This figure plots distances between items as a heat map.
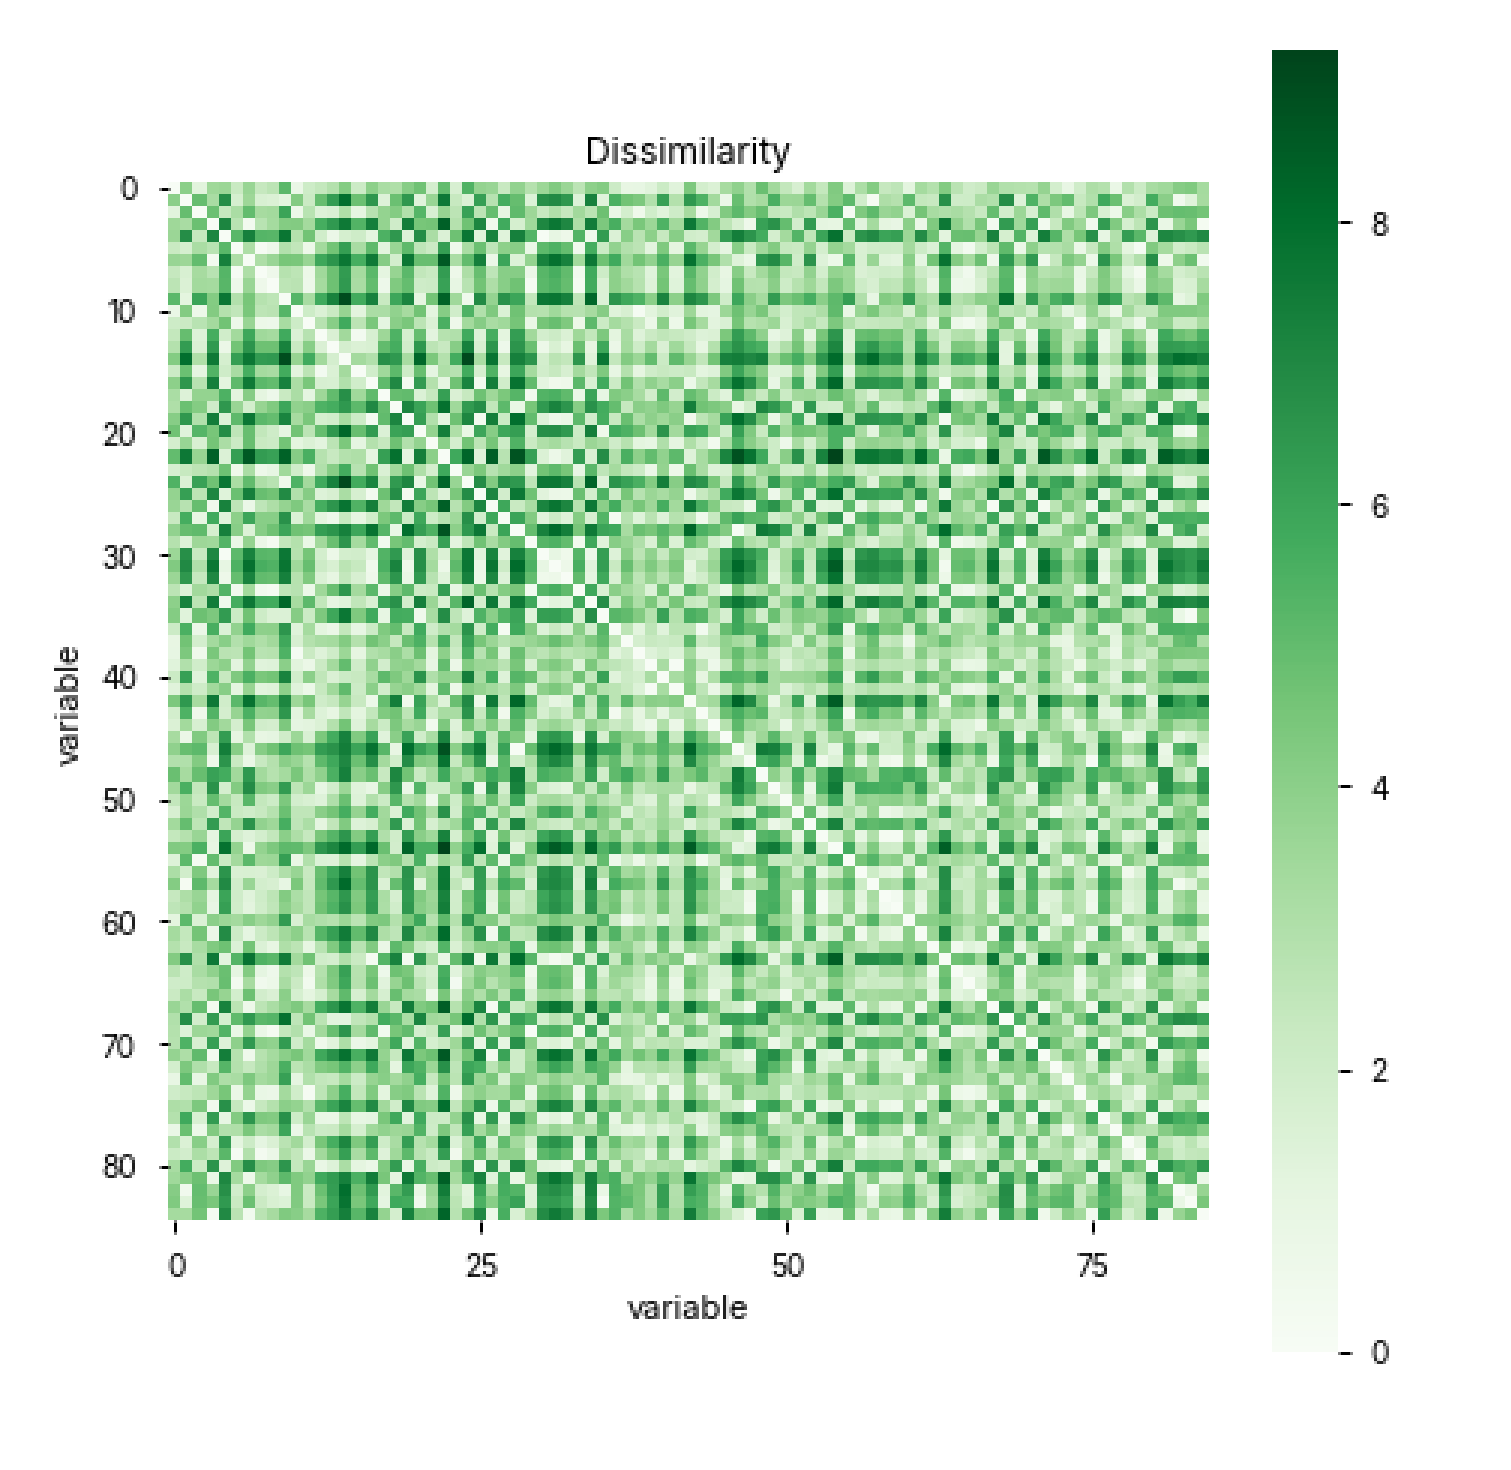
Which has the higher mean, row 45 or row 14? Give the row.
14
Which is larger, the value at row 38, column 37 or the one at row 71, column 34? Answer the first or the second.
the second
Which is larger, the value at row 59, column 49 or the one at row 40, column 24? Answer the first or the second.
the second
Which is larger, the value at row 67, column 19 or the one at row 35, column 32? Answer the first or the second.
the first
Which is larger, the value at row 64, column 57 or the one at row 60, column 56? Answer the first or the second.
the second
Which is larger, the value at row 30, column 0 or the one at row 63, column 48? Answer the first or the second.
the second
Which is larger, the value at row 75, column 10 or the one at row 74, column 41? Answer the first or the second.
the first
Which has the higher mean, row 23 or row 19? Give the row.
19
